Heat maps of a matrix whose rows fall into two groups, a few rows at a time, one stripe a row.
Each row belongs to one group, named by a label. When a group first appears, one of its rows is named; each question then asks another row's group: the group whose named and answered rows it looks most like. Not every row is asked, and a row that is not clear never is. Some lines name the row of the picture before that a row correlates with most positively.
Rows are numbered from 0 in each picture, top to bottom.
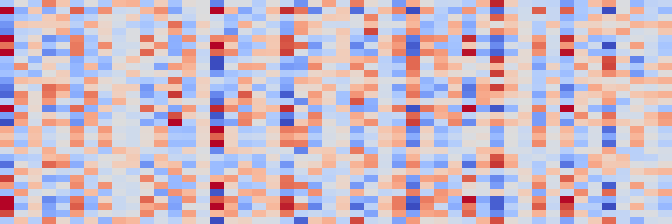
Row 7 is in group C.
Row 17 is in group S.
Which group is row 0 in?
S
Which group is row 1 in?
C
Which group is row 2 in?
S
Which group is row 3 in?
S
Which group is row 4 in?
S
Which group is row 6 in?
C
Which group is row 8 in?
S
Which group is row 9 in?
S
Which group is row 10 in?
S
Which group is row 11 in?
S
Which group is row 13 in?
S
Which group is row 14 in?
S
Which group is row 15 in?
C
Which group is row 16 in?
S
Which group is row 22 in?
S
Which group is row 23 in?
S
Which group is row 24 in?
S
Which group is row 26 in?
C
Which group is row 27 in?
S
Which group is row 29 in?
C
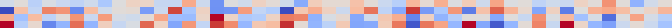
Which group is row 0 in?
S
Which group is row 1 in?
S
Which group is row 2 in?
C
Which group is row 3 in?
C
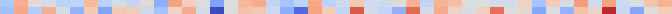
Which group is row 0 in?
S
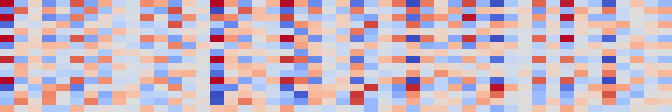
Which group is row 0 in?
C
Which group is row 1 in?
S
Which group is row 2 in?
C
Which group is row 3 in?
S
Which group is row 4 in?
S
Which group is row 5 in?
C
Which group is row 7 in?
S
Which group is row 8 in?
C
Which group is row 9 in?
S
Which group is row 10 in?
S
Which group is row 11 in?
C
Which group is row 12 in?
S
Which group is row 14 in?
S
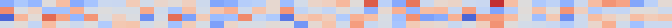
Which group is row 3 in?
S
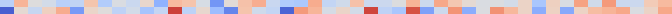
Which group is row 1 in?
S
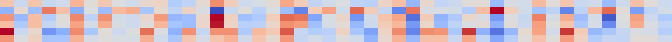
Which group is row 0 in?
C
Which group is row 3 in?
C
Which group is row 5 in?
C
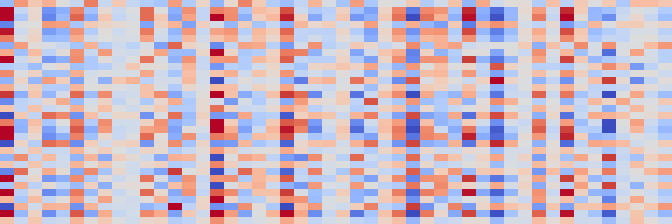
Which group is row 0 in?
S
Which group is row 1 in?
C
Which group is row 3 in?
S
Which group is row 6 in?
S
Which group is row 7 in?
C
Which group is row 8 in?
C
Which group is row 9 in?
S
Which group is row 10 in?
C
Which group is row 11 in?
S
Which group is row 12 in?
C
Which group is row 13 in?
C
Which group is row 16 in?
S
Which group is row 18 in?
C
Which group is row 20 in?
S
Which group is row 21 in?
C
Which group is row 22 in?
S
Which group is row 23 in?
C
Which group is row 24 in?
S
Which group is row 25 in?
C
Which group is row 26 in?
S
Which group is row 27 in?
C
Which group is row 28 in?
C
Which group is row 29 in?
S
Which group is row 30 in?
C
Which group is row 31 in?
C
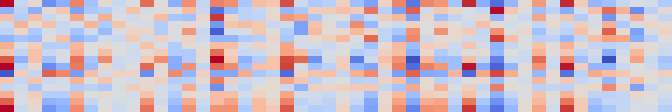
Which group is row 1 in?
S
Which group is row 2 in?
C
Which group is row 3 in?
S
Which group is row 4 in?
S
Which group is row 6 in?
C
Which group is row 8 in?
C
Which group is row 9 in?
C
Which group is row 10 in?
S
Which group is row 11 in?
C
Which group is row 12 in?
S
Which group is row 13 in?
C
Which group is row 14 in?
C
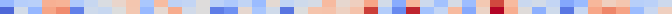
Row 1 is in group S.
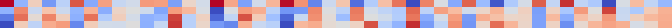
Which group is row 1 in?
S
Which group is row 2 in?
S
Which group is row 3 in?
S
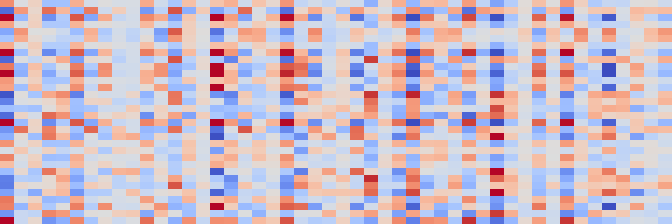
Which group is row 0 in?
C
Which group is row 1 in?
S
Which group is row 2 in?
C
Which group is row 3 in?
C
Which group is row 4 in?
S
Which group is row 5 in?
S
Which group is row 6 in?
C
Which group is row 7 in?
C
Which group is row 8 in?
S
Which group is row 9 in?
C
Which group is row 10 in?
C
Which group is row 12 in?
C
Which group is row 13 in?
S
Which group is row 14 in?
S
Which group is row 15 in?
S
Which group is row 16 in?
S
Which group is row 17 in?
C
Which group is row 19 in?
S
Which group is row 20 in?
C
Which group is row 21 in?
S
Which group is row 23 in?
C
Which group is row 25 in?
S
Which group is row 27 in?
S
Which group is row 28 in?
C
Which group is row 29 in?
C
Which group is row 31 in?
C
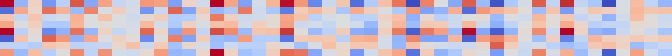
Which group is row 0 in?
C
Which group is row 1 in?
S
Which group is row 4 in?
C
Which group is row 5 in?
S
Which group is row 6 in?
S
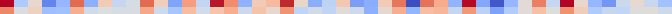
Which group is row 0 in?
C
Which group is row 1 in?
C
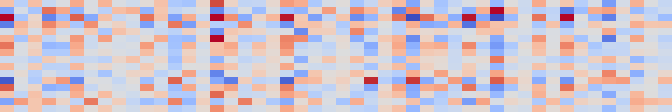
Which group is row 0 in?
C
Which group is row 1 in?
S
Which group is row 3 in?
S
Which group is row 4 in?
S
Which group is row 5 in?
C
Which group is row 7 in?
C
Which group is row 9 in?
C
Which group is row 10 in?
S
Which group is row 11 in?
S
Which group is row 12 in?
C
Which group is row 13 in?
C
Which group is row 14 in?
S
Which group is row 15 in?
C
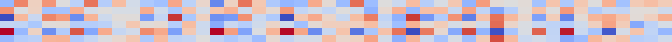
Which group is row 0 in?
S
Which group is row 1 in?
C
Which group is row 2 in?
S
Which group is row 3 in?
S
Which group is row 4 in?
C
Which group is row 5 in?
S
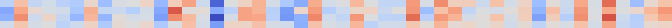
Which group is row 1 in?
S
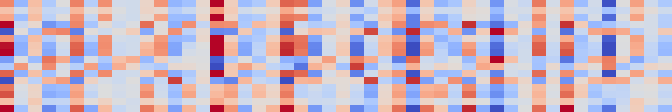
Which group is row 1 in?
C
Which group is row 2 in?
C
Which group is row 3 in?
C
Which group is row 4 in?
S
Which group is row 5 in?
C
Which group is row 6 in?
C
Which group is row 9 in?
S
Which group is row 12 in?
C
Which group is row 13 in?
C
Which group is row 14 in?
C
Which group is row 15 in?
C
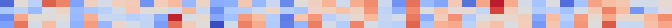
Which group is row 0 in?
S
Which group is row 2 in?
S
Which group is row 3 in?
S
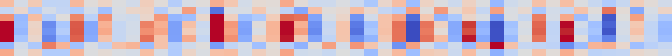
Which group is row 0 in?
C
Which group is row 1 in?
S
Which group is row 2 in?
C
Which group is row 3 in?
C
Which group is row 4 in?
C
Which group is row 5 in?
C
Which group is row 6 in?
S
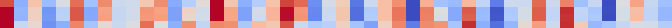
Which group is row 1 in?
C
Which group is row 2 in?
C
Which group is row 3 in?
C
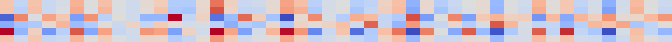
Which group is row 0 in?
C
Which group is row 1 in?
C
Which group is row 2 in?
S
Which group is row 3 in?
S
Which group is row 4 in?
C
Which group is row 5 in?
C
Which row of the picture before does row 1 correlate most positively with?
0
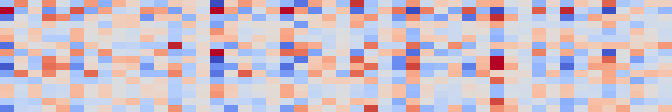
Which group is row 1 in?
C
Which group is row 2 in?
S
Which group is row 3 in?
S
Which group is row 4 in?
C
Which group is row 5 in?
C
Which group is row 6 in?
S
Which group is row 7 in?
C
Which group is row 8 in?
S
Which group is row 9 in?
S
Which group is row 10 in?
S
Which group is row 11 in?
S
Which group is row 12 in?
C
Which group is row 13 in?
C
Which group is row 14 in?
S
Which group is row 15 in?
S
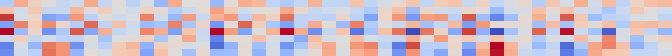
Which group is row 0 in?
S
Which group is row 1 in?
C
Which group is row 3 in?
S
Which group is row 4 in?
C
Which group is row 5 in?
S
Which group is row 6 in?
S
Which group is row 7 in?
S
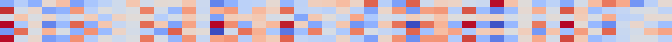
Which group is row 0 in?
S
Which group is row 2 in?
S
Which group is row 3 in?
C
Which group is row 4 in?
S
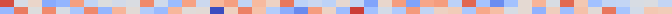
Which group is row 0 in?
C
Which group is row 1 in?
S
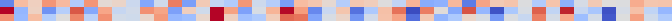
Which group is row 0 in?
S
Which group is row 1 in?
C
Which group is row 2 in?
C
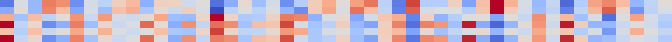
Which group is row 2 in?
C
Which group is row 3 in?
C
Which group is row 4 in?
C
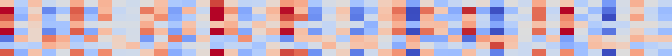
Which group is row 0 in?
C
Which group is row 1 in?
C
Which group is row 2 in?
C
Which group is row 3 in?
C
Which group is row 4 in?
C
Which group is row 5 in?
S
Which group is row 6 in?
S
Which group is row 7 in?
C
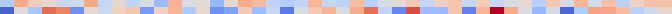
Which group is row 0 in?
S
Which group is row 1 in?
S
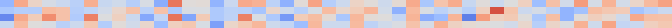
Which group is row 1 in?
S
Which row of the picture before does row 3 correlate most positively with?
0
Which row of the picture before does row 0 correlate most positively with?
0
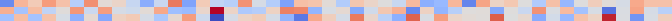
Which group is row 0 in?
S
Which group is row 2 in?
S
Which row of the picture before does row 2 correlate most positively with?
3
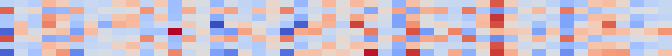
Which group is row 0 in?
S
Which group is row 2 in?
S
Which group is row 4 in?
S
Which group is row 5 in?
C
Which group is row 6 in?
S
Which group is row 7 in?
S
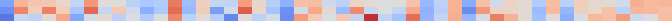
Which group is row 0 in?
S
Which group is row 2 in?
S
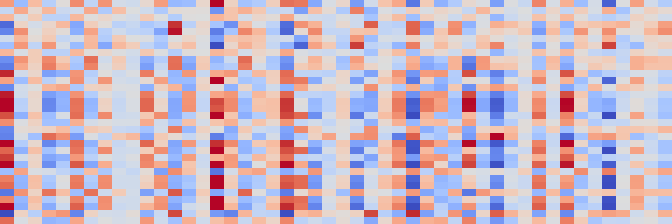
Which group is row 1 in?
S
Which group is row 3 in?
S
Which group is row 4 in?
S
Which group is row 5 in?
S
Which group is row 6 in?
S
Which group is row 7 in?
C
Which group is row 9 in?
S
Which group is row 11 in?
C
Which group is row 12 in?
S
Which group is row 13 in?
C
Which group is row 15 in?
C
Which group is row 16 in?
C
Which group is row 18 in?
S
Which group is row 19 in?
S
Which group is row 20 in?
C
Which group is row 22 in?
C
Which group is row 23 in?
C
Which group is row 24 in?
S
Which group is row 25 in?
C
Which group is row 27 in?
S
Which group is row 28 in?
C
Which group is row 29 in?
C
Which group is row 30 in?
S
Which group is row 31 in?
C
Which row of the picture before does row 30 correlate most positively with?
2
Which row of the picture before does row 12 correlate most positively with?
2
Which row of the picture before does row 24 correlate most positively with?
1
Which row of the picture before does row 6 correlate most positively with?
1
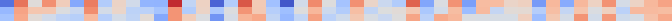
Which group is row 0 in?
S
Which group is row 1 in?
S
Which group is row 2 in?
S
